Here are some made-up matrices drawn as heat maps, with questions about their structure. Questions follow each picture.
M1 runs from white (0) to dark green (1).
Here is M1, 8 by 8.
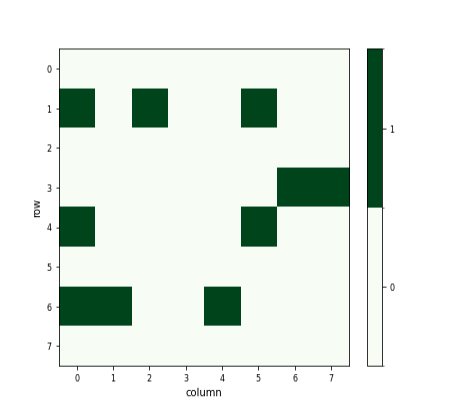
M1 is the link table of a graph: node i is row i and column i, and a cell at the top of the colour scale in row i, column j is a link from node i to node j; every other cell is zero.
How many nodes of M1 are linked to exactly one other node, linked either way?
2
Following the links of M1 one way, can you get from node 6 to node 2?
yes
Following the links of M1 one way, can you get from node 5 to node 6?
no
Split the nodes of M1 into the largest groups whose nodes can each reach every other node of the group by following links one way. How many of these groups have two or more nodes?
0
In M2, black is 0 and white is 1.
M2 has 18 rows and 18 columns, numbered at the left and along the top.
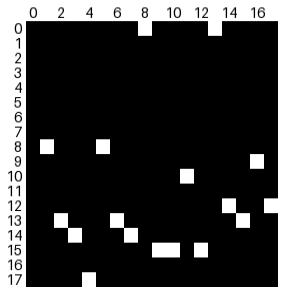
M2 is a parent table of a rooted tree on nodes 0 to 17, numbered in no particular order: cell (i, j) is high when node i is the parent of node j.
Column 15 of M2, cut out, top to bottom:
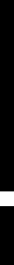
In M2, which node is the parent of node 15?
13
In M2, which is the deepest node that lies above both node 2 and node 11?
13
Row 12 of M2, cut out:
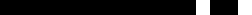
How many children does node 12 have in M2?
2
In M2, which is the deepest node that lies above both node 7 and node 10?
15
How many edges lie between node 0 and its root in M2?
0
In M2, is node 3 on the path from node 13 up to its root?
no
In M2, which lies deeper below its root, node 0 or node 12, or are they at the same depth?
node 12
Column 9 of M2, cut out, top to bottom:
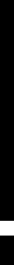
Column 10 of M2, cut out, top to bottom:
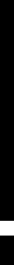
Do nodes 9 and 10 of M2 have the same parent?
yes
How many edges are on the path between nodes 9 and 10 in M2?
2
